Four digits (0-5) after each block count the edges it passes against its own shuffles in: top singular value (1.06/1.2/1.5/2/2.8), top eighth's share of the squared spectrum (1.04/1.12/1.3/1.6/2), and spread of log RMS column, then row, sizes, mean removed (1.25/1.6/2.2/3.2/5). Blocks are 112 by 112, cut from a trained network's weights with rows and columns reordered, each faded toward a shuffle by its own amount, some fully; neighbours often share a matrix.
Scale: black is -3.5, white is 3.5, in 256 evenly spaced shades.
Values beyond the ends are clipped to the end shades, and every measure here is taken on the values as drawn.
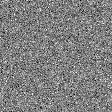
0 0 0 0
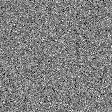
0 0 0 0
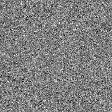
1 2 0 2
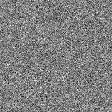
2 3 0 1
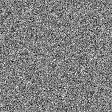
0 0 0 0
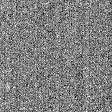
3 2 0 2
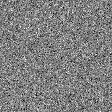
0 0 0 0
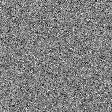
0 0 0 0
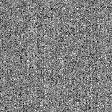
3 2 0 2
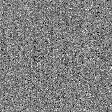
1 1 0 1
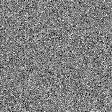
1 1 0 1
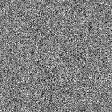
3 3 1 1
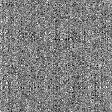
3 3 0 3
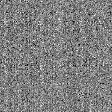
3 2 0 2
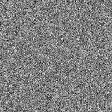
3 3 1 1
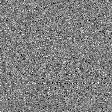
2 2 0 2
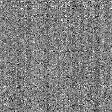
3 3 0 3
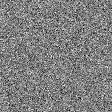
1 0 0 0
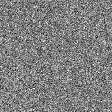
2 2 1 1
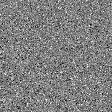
1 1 0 1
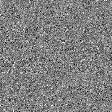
2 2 0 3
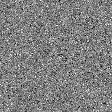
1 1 0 1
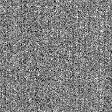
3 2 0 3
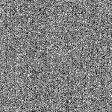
2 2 0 2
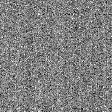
2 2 0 2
